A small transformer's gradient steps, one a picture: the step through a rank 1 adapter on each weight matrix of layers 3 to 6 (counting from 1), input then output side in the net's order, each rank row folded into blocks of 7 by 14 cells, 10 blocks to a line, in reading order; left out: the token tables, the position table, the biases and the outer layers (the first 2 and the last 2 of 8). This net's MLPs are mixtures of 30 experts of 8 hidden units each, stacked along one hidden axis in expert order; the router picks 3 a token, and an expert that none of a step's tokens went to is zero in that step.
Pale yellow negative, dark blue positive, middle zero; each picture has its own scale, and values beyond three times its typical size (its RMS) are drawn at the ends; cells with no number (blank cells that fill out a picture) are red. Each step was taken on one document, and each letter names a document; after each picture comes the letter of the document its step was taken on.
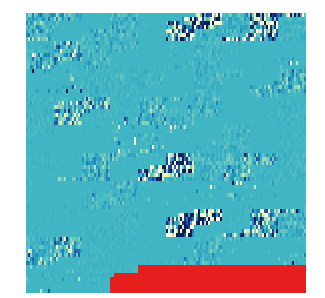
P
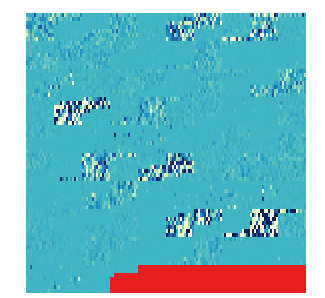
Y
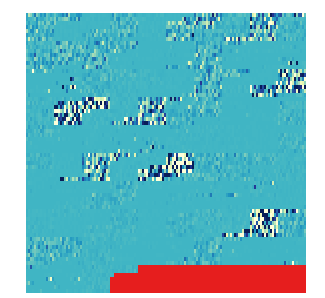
P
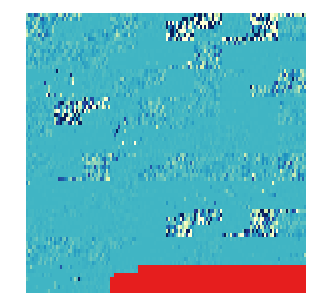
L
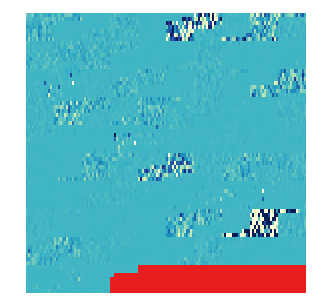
Y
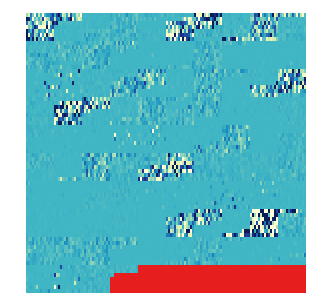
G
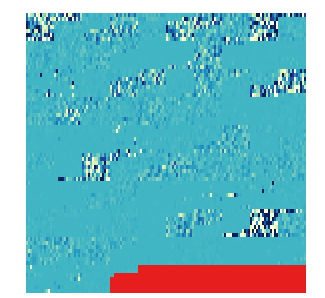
L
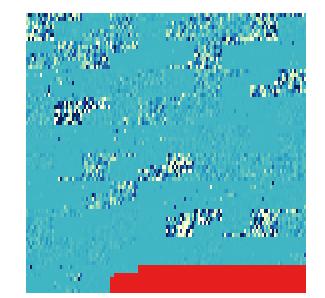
L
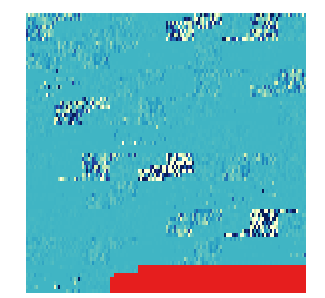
G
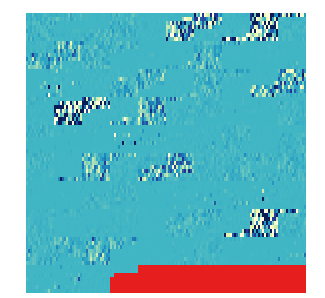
G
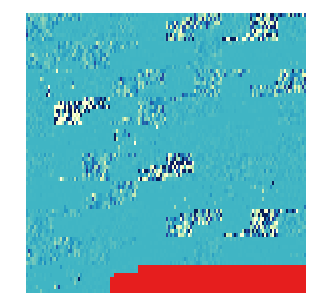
Y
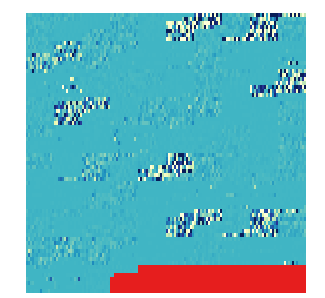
P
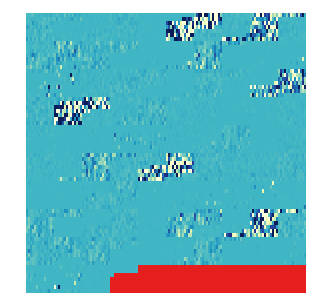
Y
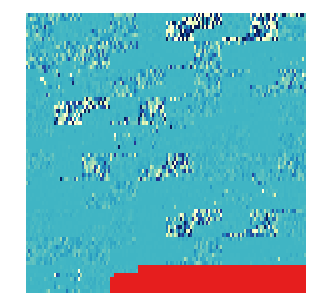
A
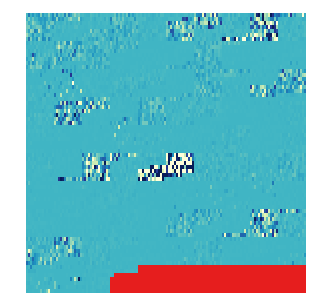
L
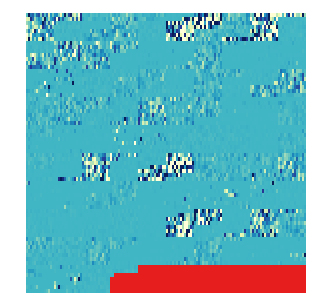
L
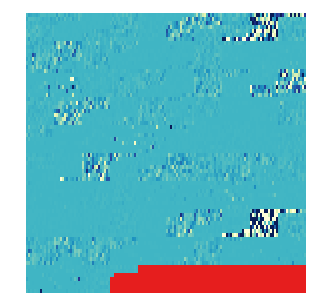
Y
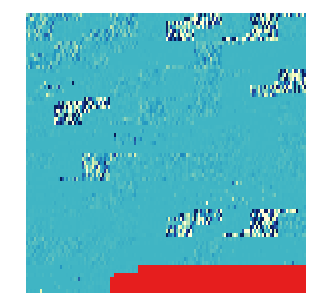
G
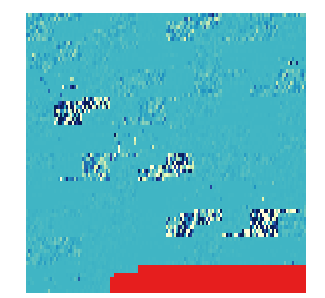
P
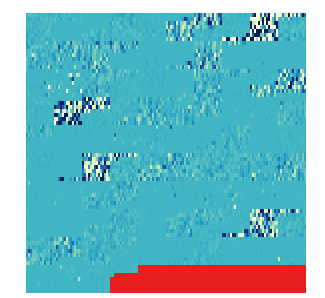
A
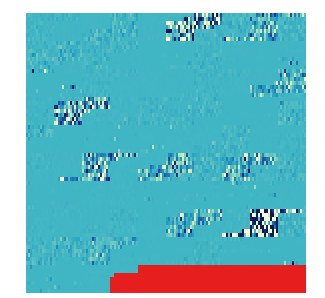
P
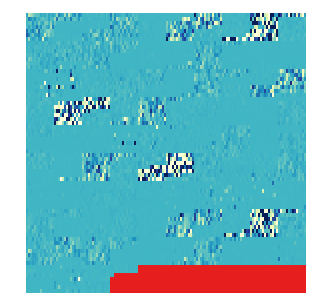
G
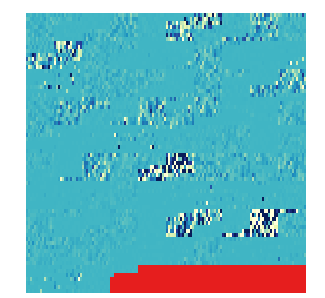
A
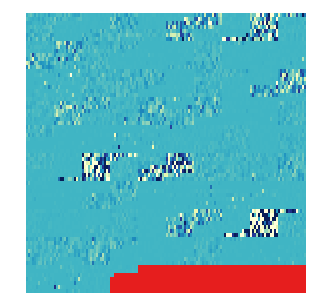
A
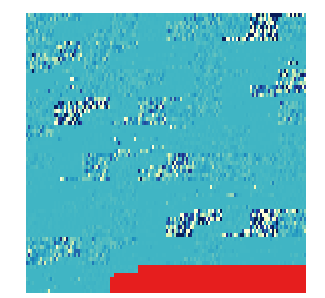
P
